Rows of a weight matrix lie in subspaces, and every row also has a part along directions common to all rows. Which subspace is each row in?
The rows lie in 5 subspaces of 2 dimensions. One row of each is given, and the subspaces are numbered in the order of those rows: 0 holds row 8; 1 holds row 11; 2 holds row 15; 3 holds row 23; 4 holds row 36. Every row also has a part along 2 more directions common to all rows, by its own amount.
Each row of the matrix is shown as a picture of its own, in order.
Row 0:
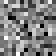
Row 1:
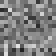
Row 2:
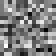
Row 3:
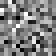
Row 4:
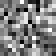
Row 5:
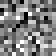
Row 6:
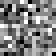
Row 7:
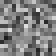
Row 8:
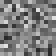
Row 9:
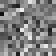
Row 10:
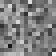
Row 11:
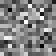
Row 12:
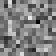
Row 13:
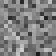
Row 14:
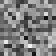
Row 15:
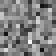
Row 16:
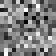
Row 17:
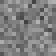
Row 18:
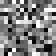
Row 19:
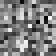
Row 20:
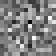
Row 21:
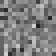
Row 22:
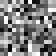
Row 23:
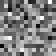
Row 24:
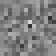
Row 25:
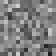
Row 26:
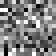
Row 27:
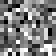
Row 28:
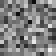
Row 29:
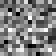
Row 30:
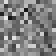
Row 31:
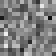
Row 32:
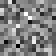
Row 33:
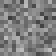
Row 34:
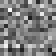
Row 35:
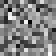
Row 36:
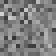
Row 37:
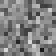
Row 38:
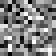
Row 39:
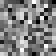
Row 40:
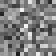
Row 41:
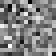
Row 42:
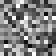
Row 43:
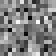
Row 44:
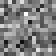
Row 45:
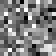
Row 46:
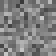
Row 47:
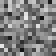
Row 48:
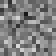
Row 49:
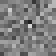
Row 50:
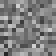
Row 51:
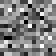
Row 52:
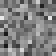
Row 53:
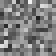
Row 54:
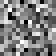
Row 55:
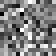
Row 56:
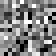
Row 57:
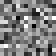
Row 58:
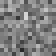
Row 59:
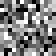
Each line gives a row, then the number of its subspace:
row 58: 3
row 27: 4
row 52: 2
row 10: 0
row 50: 3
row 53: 2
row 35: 4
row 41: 0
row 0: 4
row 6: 0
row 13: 4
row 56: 1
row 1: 2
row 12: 3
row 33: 4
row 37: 2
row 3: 3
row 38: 0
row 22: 0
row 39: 1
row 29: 0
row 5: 3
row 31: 2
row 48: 3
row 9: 4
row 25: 4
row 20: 1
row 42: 0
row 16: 2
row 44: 3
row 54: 4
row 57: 0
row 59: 2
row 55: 4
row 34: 2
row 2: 3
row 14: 0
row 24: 1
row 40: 4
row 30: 4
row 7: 0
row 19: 1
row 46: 3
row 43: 0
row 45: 1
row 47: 3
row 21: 2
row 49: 1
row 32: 3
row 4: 1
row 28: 1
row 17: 1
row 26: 2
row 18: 2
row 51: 1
